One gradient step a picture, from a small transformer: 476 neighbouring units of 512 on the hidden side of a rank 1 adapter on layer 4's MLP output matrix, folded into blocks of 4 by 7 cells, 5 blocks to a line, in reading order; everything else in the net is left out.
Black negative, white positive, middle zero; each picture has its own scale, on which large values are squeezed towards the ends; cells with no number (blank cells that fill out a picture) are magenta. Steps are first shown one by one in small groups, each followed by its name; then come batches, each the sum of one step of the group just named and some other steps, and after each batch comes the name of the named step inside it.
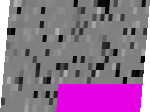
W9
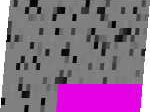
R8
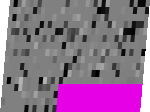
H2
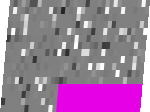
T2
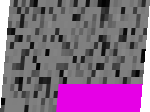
W9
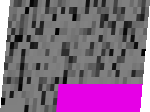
H2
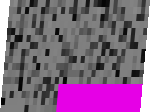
W9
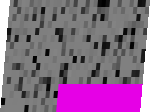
H2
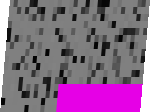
R8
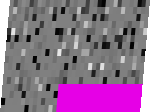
T2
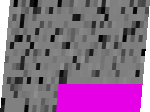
H2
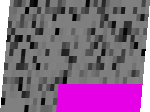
R8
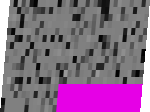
W9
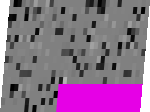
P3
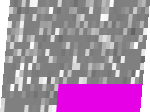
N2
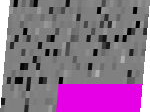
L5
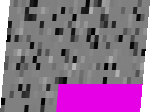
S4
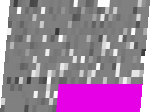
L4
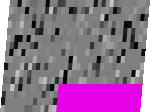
N2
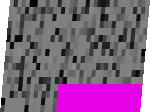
S4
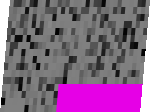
L5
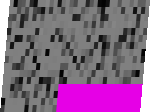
P3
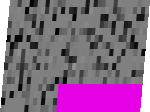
S4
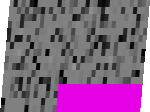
S4
